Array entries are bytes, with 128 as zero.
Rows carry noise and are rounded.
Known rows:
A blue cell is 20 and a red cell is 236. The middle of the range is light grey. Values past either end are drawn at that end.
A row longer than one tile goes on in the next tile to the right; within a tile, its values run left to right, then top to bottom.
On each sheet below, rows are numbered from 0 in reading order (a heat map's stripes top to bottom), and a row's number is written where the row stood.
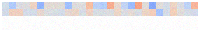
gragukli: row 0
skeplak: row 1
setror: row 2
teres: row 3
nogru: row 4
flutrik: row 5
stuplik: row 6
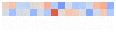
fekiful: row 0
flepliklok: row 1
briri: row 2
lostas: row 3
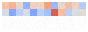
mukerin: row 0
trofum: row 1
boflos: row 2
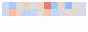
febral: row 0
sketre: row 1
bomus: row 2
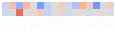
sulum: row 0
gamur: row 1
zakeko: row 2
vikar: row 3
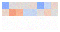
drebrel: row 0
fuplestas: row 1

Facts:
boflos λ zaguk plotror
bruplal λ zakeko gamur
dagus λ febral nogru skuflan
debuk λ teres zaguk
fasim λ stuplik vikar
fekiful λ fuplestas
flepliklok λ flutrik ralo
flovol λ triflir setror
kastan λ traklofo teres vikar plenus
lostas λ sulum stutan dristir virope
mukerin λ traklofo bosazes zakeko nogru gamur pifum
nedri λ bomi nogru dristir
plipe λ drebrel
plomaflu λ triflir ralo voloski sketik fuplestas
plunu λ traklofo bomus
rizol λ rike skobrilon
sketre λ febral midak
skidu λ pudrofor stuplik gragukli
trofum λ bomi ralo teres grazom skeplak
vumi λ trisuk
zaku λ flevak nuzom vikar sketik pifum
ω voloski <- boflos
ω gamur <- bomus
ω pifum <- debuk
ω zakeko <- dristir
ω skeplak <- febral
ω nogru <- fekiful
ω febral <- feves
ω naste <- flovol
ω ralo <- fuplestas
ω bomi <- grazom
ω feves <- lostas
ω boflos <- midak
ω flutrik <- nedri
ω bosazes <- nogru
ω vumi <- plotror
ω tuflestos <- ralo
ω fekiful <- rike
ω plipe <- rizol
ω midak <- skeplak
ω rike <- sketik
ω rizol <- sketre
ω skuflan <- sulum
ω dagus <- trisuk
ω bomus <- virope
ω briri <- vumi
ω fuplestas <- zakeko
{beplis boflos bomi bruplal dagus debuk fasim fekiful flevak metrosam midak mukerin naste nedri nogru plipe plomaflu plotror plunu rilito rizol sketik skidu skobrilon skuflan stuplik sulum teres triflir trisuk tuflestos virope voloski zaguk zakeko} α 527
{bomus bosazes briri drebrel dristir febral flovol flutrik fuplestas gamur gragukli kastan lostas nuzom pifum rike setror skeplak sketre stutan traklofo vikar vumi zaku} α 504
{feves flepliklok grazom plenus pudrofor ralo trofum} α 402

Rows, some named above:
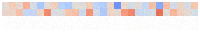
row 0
virope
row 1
dristir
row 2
stutan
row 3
voloski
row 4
rike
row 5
sulum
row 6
midak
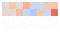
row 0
virope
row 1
pudrofor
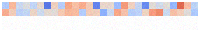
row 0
naste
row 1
skuflan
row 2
trisuk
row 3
pifum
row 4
plipe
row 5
rike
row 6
rizol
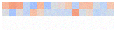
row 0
nedri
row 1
tuflestos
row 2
plotror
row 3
flevak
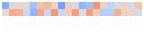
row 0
drebrel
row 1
feves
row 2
vumi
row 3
plipe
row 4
midak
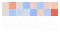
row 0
skidu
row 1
plenus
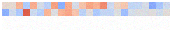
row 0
flepliklok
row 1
sketik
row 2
skobrilon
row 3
debuk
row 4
fekiful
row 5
bosazes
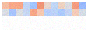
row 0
nedri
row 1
plipe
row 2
flovol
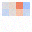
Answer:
sketre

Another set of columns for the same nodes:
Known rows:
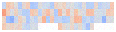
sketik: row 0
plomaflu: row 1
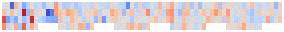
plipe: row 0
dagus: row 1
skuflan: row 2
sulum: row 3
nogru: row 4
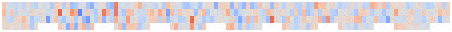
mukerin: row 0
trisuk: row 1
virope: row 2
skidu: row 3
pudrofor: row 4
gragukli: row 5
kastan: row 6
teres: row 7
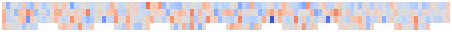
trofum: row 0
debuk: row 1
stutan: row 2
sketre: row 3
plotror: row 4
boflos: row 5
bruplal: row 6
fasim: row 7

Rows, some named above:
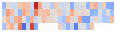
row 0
rike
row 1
vumi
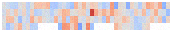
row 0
febral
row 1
skobrilon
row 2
pifum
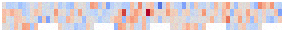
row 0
dagus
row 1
briri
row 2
rizol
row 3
skuflan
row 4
lostas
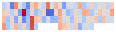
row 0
drebrel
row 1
plenus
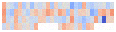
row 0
sulum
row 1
plotror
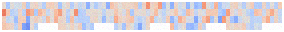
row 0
ralo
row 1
bomi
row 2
dristir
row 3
flutrik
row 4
sketik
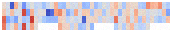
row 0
plipe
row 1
grazom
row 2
lostas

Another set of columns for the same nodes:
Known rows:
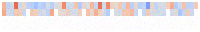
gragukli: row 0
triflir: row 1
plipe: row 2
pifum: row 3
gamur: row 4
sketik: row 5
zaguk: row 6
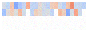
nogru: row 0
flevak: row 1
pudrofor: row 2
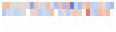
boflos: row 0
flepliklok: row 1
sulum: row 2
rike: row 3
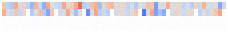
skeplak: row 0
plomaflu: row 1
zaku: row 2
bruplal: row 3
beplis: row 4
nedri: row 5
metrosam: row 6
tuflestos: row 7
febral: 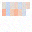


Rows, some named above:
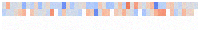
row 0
tuflestos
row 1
voloski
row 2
sketik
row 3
ralo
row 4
pifum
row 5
skuflan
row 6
stutan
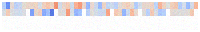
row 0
sketik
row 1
debuk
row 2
sketre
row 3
fekiful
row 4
feves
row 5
lostas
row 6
bomi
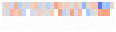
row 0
gamur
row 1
bomi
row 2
vumi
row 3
skuflan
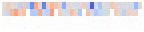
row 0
bosazes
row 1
dagus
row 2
dristir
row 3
trisuk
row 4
skobrilon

